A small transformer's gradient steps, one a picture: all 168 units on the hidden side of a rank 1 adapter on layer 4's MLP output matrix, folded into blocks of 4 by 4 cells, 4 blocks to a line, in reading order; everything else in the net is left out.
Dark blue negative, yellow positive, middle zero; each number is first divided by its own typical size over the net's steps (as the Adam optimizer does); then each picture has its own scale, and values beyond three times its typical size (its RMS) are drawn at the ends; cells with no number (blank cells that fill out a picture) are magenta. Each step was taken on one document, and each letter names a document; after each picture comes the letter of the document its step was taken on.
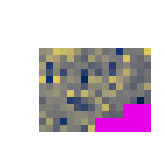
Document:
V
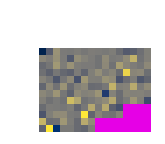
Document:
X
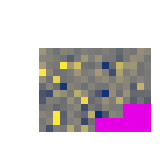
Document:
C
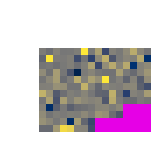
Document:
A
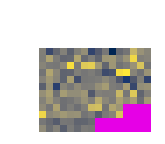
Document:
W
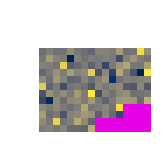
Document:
C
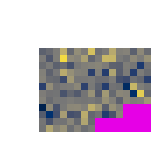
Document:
W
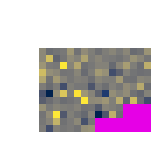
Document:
C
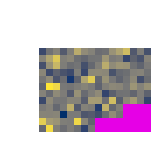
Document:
V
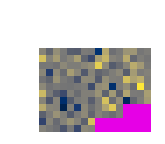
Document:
A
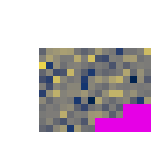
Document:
V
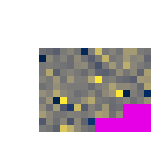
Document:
A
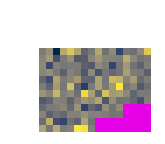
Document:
V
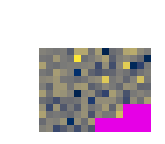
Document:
A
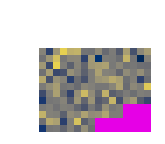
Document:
V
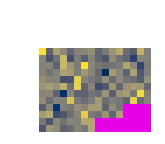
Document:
W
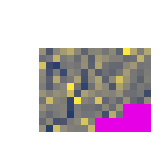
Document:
V
